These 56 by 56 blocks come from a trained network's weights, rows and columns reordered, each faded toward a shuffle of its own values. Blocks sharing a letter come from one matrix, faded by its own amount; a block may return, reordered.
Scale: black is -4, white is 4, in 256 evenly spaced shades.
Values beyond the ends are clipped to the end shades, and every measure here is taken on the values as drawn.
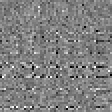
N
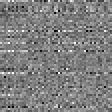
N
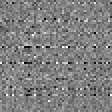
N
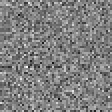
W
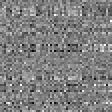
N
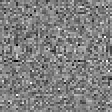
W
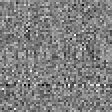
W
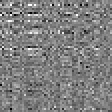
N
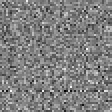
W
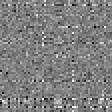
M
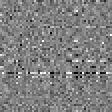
M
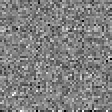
W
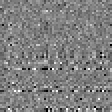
N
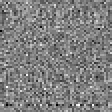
W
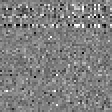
M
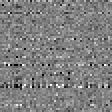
N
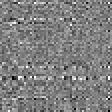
N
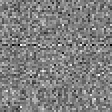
W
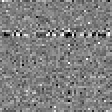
M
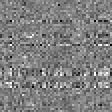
N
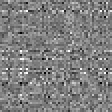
N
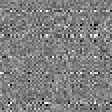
N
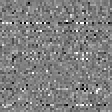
M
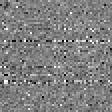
M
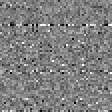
M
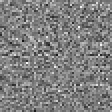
W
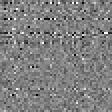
N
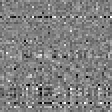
N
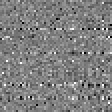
M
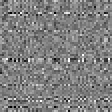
N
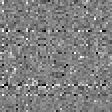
M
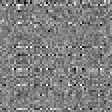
N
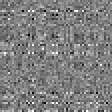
N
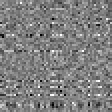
N
